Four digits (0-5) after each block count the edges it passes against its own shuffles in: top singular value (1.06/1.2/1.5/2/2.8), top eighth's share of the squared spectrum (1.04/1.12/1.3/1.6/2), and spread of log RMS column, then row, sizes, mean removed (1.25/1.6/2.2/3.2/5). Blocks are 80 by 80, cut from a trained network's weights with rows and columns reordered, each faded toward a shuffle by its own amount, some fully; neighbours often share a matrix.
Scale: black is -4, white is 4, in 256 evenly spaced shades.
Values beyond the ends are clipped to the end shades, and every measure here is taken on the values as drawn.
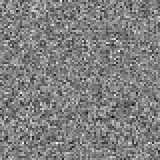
3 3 1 2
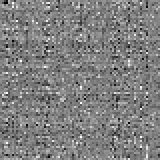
3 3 3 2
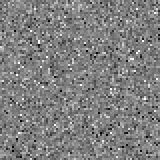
1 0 0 0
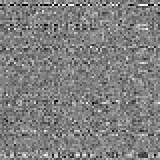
4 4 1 3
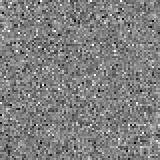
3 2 0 1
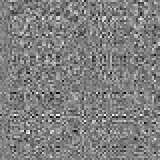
4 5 3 3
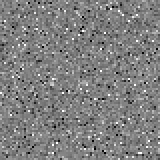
0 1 0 0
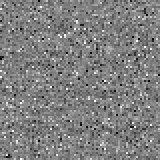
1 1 1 0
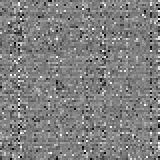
3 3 3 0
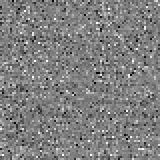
2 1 1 0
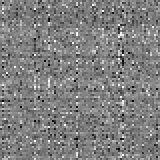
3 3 3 0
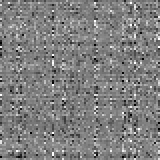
3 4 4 1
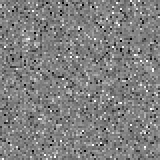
0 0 0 0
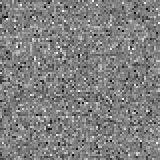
2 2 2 0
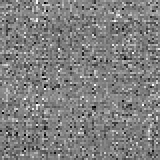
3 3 3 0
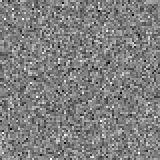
1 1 0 0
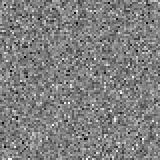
0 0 0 0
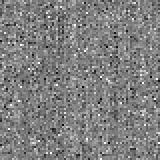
2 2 0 1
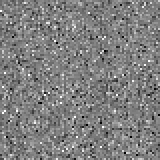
1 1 0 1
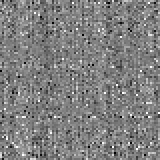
3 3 0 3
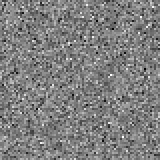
1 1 0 0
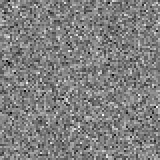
0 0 0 0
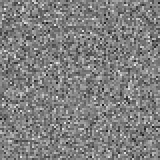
0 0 0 0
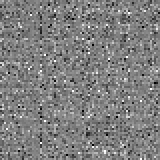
2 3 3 0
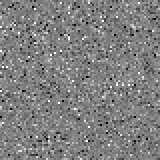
0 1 0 0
